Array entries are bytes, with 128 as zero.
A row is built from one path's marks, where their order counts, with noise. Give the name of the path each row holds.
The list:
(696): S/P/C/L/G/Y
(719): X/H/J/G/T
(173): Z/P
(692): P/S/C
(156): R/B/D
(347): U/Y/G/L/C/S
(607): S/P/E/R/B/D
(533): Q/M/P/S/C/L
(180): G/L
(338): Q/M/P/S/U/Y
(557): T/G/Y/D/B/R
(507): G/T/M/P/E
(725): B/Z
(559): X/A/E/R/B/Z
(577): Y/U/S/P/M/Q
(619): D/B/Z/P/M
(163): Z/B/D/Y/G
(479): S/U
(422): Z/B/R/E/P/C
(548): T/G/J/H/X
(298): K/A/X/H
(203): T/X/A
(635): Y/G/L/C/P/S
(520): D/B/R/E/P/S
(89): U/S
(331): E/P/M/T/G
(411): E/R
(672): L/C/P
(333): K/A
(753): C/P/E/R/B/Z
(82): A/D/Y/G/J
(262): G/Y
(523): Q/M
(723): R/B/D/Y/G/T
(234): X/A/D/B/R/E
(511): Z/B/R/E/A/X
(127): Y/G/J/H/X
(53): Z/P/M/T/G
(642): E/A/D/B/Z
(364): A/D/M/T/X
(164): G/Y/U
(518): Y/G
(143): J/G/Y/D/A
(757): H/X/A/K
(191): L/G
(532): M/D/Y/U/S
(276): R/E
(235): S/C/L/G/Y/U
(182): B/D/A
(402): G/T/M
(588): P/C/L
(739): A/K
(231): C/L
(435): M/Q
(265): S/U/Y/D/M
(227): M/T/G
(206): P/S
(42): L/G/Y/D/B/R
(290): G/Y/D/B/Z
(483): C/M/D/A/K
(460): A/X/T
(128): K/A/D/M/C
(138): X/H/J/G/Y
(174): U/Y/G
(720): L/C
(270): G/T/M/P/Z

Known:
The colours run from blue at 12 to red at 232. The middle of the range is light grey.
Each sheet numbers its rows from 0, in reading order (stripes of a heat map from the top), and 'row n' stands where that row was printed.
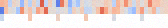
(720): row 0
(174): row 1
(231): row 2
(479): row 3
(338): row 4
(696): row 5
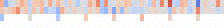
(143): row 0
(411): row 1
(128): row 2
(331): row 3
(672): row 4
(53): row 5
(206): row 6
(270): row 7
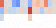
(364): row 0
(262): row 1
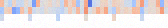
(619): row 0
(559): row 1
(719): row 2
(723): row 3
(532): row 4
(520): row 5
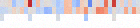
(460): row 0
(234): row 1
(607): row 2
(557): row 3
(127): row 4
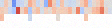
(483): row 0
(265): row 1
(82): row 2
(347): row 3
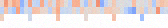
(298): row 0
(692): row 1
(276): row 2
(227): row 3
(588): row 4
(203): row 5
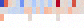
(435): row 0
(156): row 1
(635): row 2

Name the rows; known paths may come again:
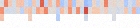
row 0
(507)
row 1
(174)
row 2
(42)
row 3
(290)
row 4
(460)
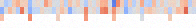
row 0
(422)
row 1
(173)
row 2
(402)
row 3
(164)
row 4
(180)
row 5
(692)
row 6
(89)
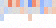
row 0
(138)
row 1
(231)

